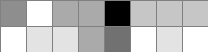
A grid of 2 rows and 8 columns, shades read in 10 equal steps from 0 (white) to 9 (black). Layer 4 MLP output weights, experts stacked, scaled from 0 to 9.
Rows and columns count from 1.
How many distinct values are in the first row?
5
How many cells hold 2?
3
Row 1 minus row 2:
4 -1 2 0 4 2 1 2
